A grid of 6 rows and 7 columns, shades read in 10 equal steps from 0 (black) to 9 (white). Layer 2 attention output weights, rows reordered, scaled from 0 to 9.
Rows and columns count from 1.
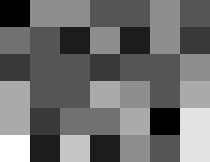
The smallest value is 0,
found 2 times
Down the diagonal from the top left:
0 3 3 6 6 3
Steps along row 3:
up same down up same up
